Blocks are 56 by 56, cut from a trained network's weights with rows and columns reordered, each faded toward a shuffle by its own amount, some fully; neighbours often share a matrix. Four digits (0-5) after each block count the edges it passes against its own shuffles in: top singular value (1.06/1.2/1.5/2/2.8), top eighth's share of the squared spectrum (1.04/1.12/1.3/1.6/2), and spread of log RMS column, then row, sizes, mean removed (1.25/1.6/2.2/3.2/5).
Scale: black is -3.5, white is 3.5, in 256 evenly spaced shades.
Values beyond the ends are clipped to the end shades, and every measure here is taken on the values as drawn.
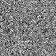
2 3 1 1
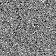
0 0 0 0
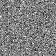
0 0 0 0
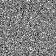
2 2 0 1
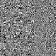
3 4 3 2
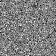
1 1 0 0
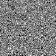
3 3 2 2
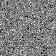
0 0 0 0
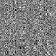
3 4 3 2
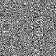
3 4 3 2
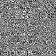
3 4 2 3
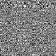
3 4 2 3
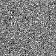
2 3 1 1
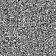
2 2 1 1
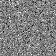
0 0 0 0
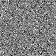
0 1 0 0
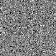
2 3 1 2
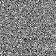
3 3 1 1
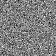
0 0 0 0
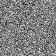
1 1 0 0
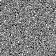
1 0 0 0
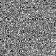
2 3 1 2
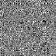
3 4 2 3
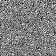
0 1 0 0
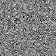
2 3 2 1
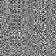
4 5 3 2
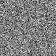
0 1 0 0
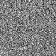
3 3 1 0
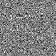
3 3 1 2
